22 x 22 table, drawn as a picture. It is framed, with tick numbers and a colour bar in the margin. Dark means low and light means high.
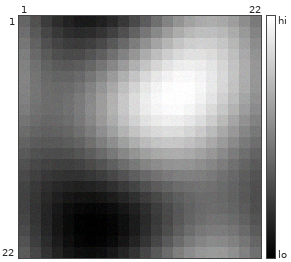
The ninth with the lowest average is the bottom left. No lone cell stands out from its neighbours. The top middle is the roughest part. There are no regular stripes. Neither half mirrors the other.
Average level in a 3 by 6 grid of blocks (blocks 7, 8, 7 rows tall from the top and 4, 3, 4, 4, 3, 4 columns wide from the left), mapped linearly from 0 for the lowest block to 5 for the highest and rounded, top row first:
223454
223543
100232
